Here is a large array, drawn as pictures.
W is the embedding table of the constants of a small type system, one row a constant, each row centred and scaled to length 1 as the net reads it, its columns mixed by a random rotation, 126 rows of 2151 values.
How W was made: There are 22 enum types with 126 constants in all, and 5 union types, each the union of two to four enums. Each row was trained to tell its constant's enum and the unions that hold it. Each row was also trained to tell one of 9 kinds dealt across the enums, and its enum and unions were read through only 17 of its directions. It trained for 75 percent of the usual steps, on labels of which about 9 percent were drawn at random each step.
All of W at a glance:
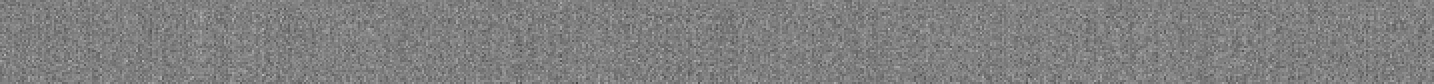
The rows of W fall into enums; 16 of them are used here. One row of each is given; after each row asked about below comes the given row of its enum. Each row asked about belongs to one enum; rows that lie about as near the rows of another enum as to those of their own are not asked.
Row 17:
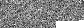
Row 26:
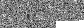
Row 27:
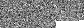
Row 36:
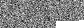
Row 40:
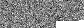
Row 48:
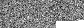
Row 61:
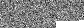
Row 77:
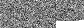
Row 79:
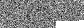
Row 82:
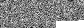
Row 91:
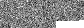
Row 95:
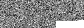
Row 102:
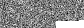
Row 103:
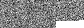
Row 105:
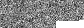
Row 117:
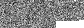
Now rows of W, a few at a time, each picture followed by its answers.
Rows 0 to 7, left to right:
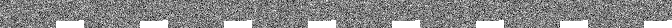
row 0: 105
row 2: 26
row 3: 91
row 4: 95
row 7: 105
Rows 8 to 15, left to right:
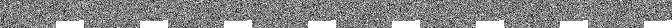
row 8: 36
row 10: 77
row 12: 36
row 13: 79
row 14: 36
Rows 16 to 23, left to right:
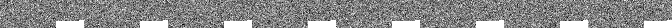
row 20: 117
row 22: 102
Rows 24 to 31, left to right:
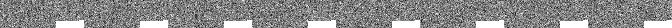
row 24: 27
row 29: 36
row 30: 40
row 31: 40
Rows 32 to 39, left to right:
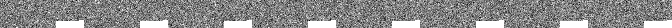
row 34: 40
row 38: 82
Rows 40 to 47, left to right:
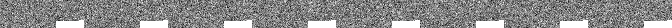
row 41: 17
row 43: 82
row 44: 27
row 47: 103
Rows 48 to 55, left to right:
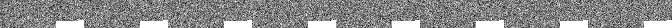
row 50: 102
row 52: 79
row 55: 103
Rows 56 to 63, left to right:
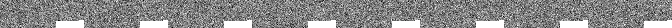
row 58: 40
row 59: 27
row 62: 102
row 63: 102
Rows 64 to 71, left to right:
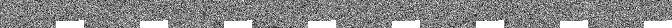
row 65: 91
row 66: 117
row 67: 103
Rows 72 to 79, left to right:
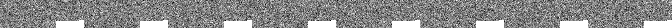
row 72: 95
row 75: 102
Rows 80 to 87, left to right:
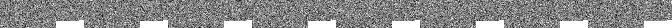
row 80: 61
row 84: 77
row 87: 82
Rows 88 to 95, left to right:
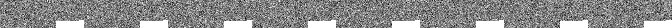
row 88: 79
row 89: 17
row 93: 26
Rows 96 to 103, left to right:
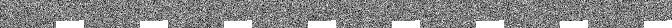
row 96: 27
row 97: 82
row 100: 48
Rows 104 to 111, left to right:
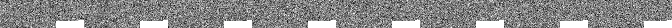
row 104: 77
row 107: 40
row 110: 103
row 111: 26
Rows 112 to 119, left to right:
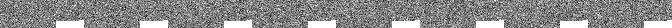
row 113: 79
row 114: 95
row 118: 77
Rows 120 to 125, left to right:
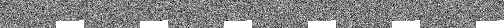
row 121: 36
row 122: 27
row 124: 103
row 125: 77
